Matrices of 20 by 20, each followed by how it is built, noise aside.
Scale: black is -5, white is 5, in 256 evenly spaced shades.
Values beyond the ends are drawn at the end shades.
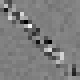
banded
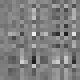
low rank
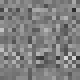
low rank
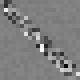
banded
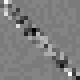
banded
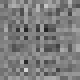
low rank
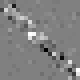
banded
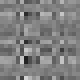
low rank
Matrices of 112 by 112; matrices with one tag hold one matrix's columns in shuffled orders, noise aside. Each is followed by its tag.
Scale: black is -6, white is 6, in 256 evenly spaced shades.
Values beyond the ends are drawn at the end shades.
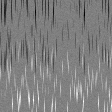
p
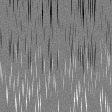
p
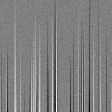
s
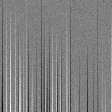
s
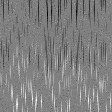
p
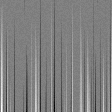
s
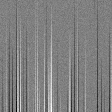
s
